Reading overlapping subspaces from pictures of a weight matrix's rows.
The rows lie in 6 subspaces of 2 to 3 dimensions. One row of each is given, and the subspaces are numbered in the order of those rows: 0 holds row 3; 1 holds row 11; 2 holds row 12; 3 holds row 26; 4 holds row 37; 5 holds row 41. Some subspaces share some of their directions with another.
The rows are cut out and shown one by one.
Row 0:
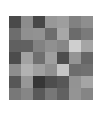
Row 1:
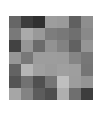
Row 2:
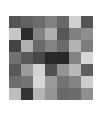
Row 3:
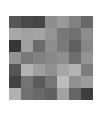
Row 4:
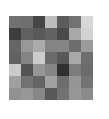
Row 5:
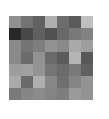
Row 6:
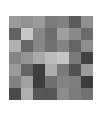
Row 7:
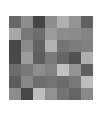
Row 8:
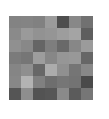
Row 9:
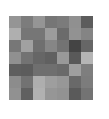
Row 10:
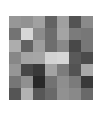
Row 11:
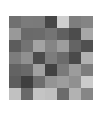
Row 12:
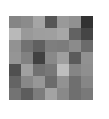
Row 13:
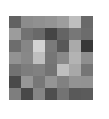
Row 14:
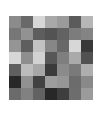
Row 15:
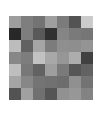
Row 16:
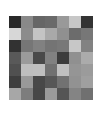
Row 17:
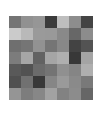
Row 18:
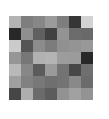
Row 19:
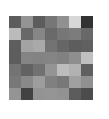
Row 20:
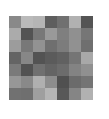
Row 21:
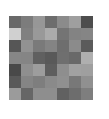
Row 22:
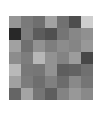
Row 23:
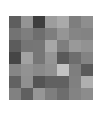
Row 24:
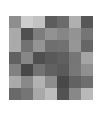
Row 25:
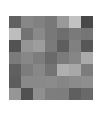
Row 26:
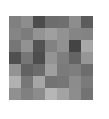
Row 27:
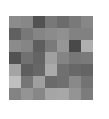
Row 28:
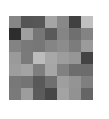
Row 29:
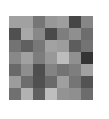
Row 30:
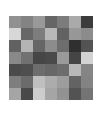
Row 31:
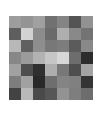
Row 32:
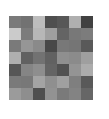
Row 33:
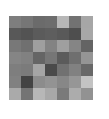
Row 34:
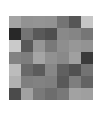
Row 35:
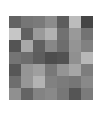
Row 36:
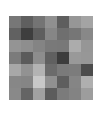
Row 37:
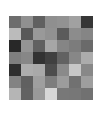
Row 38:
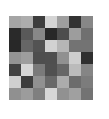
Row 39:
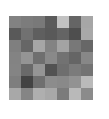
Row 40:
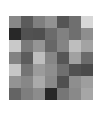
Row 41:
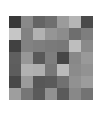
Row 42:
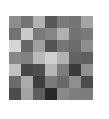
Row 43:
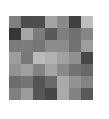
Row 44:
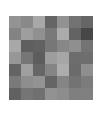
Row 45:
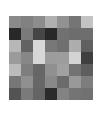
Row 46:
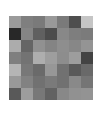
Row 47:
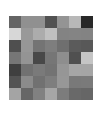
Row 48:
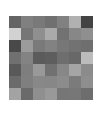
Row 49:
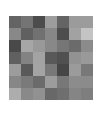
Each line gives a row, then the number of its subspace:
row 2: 4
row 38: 4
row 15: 3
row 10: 1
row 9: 5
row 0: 5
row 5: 4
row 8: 1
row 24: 0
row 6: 1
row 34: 0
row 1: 0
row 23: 5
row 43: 0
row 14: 3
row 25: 3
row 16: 5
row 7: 5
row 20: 0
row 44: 2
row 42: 4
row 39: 1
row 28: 0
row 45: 3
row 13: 3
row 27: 3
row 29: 4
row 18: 2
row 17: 1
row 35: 1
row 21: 3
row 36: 4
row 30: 5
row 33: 1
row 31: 1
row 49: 2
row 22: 2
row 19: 3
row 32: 5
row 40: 4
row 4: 2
